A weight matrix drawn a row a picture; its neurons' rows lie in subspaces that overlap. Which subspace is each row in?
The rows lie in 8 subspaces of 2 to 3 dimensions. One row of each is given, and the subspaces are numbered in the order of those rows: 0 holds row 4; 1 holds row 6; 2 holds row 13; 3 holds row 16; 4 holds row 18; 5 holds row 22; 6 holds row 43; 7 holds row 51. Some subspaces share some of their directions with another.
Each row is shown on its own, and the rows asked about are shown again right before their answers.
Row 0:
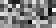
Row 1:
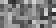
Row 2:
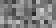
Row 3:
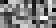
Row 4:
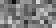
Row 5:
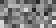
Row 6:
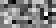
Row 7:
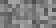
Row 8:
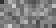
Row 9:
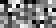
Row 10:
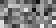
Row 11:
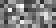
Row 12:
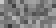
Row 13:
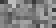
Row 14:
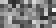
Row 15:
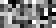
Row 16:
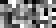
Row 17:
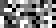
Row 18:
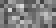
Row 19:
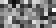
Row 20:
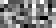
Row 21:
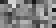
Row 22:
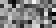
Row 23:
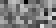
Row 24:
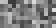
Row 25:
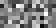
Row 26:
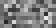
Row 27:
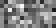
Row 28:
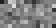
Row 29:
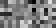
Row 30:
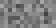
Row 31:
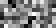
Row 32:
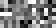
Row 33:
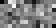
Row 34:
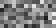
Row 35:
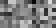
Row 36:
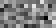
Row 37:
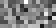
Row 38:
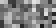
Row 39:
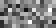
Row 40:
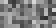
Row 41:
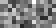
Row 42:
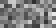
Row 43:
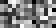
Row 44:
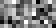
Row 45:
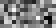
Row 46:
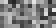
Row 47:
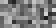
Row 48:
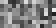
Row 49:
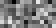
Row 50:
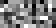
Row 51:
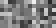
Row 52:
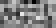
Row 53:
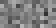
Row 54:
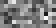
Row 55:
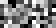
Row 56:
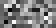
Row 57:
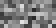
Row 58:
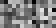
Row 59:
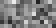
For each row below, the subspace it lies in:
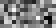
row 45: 1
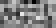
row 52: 1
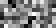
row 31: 4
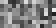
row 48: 6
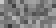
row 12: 2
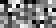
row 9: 1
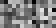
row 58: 0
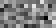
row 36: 5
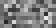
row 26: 1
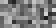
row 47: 1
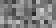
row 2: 0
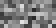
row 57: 4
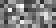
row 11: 4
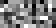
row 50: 5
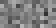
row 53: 4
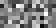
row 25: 4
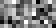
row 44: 0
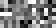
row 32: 7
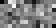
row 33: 2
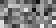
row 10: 3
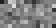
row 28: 2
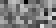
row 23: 6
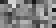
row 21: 2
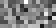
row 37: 6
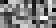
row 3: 5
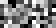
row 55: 4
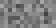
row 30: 4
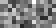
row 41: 6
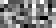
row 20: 5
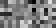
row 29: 7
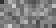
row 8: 2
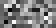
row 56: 1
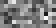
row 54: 1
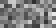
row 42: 5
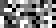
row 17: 1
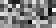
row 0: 3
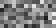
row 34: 5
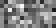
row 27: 4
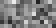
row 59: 0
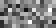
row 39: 3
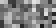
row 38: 3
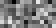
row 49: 0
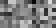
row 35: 7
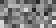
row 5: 3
